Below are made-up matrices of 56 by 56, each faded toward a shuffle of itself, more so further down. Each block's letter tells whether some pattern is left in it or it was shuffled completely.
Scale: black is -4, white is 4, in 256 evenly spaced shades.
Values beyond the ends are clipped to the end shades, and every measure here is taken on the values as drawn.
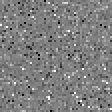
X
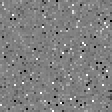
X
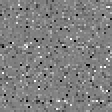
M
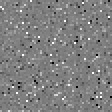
X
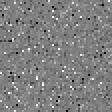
X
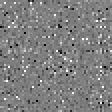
M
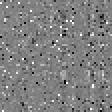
M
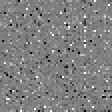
M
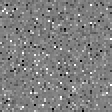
X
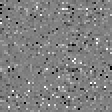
M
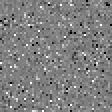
X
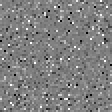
M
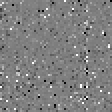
M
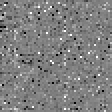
M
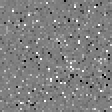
X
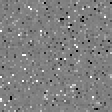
X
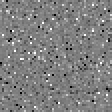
X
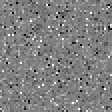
X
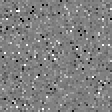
X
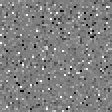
X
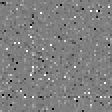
M
